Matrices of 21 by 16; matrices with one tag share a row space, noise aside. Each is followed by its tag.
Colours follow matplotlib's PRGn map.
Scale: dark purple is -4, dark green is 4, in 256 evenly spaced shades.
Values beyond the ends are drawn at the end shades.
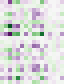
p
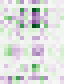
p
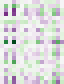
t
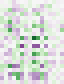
p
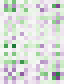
t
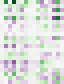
t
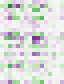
p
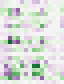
p
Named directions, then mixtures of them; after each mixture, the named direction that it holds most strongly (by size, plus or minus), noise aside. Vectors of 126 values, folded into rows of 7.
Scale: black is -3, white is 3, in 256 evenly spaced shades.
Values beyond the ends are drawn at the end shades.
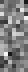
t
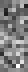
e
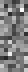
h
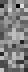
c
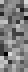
t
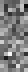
h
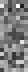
c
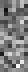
e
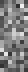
c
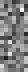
h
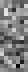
e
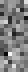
t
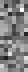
h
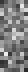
c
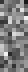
t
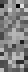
c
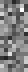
h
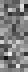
h
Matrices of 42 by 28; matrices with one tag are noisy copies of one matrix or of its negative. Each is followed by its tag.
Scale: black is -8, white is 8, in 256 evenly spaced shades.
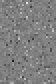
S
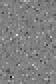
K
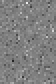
S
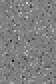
S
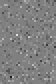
K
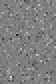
K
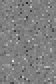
S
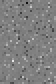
S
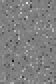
S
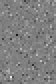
K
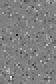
K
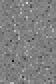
S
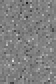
S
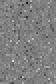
S
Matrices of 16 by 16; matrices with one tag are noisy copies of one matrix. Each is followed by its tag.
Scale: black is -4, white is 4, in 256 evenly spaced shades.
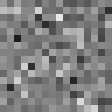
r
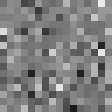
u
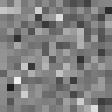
r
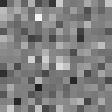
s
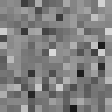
u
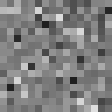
r
